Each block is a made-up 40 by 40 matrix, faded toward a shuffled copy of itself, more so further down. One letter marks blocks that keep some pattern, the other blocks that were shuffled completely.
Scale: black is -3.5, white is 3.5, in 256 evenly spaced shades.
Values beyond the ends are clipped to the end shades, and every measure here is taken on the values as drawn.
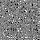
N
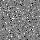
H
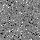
H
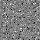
N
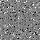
N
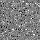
N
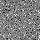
H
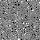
N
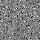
H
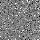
N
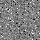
H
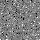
H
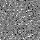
N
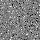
H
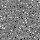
H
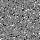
H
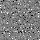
N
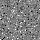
H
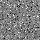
H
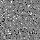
N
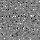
N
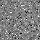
N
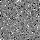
H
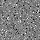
H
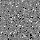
N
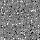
N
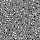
H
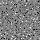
H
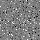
N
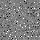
N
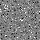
H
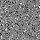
N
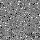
N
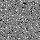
H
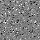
N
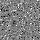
N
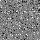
N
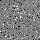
H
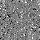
N
